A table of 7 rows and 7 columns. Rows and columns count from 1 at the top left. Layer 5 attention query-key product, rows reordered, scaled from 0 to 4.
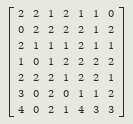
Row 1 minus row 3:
0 1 0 1 -1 0 -1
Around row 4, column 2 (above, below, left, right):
1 2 1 1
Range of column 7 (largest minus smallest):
3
